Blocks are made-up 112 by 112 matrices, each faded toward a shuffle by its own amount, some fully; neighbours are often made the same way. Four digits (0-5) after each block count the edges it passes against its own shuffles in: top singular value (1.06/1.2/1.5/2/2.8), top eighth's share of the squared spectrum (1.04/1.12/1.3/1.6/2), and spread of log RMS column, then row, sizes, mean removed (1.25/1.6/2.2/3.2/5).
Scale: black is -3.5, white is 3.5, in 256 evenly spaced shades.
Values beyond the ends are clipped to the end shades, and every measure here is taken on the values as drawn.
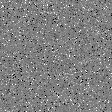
0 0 0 0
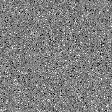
3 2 1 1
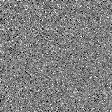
3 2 0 1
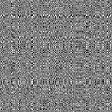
5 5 4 4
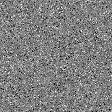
2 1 0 0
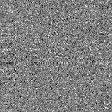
4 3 1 1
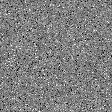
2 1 0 0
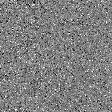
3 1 0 0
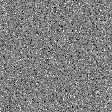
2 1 0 0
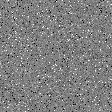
0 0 0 0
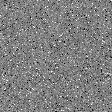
0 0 0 0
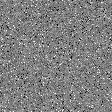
0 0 0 0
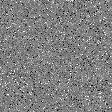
2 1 0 0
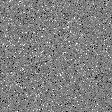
1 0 0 0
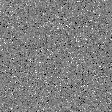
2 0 0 0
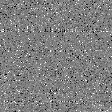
3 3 1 2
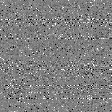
4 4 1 3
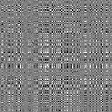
5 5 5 4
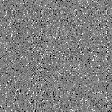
4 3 2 1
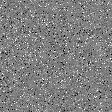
2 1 0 0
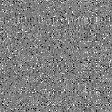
4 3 2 2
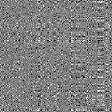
5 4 3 3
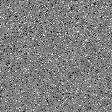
3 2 0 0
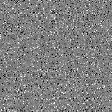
4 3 2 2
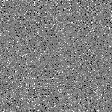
4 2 1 1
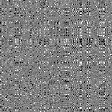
5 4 3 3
